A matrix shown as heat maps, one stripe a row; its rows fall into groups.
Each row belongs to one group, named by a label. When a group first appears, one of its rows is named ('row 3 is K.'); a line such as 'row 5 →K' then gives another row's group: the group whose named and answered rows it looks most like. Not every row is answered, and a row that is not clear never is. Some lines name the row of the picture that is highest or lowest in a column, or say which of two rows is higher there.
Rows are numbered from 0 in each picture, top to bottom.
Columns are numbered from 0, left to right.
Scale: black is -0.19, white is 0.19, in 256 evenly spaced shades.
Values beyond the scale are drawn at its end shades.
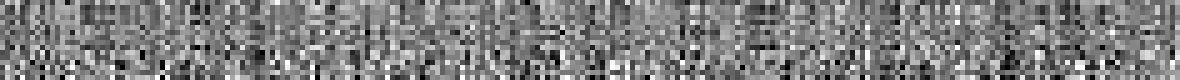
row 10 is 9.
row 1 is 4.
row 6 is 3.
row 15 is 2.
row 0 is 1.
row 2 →4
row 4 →4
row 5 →9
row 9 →4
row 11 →9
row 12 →2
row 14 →1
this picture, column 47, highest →15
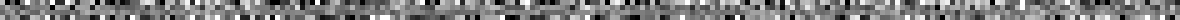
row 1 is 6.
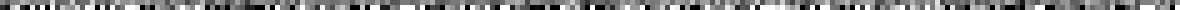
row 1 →9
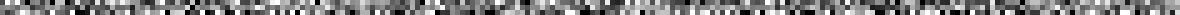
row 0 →1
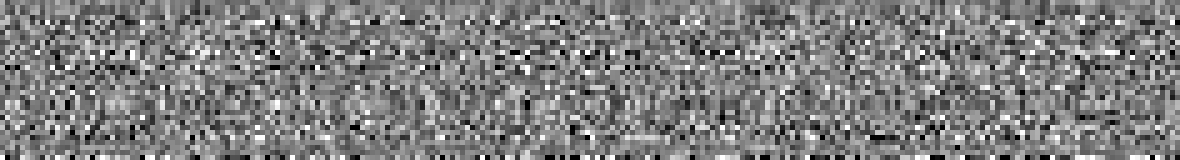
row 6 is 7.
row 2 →4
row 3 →2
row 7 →6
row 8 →9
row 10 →3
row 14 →6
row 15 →7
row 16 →9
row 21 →1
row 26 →6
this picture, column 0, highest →31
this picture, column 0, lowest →23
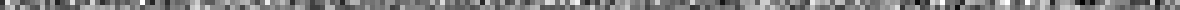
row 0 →7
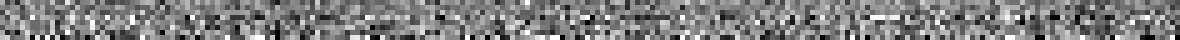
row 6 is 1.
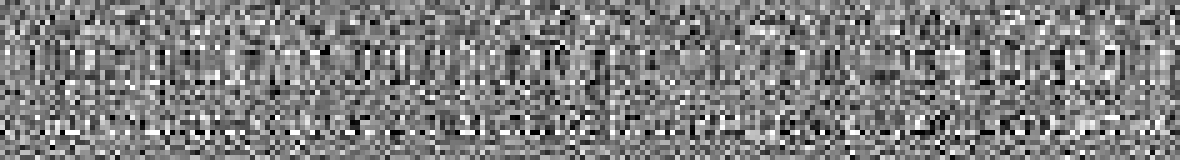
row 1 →9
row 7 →1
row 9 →3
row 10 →2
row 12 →2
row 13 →2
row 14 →3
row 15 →3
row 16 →2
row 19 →2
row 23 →3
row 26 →2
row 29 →6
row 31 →7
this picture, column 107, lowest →26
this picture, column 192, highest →10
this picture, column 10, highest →28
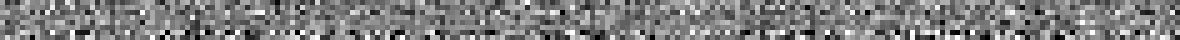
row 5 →4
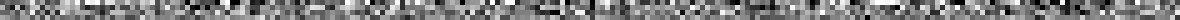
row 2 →9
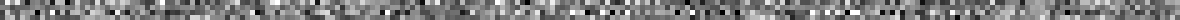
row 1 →3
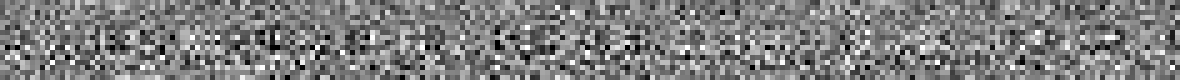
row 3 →9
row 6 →9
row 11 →1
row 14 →7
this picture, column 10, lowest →11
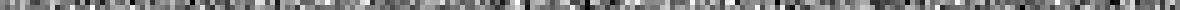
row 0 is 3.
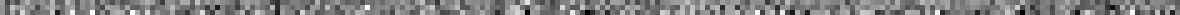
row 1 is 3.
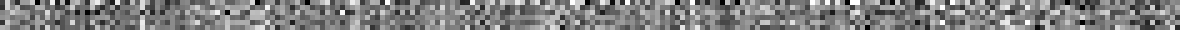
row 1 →7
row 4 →7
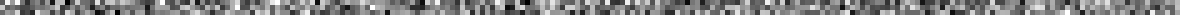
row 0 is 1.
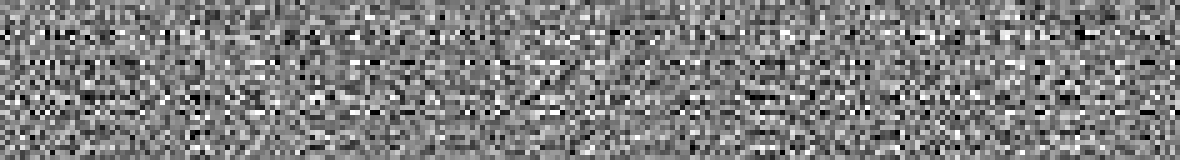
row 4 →4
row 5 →9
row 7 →7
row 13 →6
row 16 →2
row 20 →1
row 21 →9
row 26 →4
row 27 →3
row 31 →4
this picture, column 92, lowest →6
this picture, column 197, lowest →27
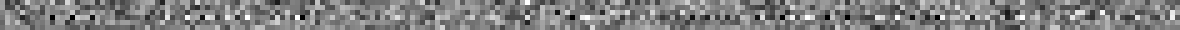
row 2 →2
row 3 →6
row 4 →1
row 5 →3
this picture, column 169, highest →4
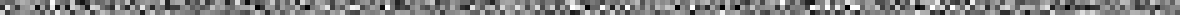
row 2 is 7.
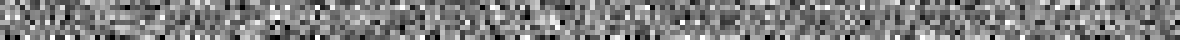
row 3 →1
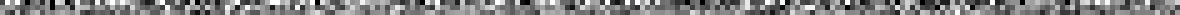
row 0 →1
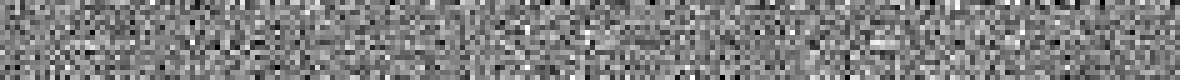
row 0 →2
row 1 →4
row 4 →3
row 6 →6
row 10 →3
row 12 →6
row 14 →9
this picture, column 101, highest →9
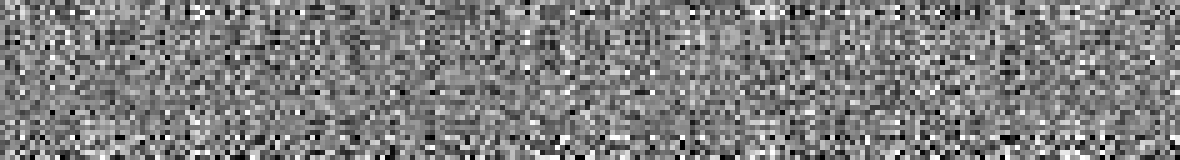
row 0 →1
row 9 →9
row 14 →2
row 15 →6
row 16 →4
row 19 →4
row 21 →3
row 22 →6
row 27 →2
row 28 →9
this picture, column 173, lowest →4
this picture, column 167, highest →29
